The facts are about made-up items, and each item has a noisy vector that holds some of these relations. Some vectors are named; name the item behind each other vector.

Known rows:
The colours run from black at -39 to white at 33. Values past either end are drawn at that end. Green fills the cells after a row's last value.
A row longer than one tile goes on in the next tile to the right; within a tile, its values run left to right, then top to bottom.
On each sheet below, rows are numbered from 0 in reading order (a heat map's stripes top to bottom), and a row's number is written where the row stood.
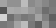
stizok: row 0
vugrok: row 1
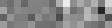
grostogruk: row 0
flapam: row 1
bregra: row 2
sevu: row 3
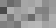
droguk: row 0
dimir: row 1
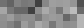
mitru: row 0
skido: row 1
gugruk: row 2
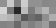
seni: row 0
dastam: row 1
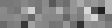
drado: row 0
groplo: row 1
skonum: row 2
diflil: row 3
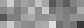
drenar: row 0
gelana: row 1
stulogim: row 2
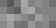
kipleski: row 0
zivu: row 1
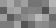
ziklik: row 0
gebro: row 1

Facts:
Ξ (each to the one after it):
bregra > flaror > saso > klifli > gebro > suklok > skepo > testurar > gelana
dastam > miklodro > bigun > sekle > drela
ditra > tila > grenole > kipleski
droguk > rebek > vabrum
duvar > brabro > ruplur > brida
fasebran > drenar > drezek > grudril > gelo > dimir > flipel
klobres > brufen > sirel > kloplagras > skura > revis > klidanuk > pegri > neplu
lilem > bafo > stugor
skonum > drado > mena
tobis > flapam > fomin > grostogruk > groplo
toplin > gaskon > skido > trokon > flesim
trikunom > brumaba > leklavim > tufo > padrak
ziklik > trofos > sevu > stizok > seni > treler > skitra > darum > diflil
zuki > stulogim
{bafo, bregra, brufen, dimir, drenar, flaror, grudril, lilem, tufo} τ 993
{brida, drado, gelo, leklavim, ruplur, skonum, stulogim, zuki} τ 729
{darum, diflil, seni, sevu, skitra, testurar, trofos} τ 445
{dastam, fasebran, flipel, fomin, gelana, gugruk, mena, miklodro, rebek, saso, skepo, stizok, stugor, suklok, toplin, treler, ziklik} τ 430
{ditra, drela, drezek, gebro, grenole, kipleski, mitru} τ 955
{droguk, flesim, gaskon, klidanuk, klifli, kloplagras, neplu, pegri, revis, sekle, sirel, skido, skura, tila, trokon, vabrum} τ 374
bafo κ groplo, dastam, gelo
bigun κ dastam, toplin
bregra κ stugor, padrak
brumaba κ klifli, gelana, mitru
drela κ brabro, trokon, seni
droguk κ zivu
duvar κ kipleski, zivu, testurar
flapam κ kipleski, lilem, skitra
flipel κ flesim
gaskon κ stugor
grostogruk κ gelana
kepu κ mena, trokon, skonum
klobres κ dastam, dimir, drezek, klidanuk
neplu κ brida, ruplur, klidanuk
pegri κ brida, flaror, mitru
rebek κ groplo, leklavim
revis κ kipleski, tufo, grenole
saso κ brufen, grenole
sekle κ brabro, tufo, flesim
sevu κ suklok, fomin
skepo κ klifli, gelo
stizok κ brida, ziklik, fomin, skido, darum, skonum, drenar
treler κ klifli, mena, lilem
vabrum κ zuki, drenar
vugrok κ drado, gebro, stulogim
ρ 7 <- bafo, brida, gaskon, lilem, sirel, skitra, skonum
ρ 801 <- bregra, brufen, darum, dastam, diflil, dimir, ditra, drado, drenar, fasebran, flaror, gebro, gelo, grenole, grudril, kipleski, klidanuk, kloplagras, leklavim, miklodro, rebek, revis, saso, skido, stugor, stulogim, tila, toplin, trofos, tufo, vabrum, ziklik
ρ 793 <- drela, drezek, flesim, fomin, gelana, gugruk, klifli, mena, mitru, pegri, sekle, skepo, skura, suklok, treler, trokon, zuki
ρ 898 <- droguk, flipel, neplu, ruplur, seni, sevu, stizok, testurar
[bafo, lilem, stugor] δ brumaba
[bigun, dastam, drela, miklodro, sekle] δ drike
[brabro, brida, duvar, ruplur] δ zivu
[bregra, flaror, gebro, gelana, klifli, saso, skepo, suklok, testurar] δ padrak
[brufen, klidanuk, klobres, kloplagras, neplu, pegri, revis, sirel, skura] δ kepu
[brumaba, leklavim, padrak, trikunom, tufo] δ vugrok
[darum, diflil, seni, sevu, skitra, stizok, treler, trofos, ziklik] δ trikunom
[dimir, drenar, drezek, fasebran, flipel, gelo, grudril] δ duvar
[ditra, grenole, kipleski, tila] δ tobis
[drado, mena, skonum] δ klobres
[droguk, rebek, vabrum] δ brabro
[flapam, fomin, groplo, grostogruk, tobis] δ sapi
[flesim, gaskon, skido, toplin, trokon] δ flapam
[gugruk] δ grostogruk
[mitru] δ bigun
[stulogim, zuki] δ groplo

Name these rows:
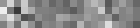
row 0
testurar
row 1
bigun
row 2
drela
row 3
skepo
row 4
brabro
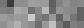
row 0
klidanuk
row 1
treler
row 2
brumaba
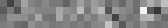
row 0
ditra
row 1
kepu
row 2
ruplur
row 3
klifli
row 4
klobres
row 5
skitra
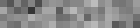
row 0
drezek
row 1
revis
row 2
rebek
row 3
grudril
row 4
leklavim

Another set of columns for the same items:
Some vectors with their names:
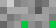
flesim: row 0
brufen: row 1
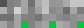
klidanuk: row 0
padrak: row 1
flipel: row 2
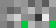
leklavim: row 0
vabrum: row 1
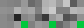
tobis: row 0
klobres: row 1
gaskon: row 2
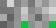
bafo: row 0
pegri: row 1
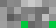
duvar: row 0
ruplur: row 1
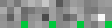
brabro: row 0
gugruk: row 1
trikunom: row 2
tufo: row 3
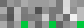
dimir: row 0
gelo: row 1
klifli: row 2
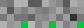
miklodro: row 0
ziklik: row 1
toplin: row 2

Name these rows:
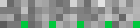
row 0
skonum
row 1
skitra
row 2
stugor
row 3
stizok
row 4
sekle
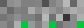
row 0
trofos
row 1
skido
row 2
droguk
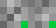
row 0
sevu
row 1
flaror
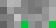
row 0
seni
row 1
bregra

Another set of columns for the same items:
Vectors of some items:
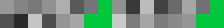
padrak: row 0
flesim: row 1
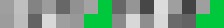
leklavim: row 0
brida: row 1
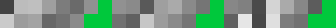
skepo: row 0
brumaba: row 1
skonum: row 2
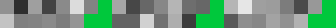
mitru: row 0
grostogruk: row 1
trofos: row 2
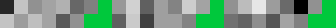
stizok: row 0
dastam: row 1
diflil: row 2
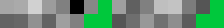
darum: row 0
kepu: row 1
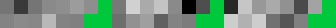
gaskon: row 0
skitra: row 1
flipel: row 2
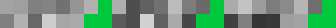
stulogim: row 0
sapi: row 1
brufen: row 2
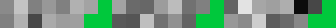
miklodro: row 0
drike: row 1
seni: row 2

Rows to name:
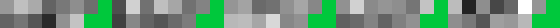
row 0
tufo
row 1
bafo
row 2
zuki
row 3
grudril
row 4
ditra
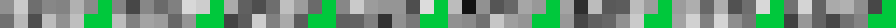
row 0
ziklik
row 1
drezek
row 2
tobis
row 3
dimir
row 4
skido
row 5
gebro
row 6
gelo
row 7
lilem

